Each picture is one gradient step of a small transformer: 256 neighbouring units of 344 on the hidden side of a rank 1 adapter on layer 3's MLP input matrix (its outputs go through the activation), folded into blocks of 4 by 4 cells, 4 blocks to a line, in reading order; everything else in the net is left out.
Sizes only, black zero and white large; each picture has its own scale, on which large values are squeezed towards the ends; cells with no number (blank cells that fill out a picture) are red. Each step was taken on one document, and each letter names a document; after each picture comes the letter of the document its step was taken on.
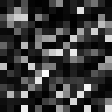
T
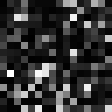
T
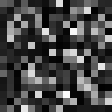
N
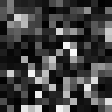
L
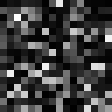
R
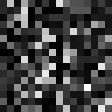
N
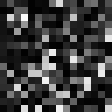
T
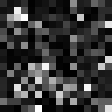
T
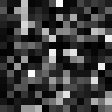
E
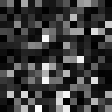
N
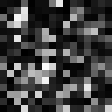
T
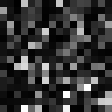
N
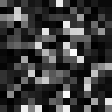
L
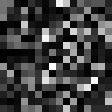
N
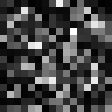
R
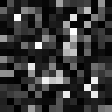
R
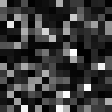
L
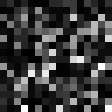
T
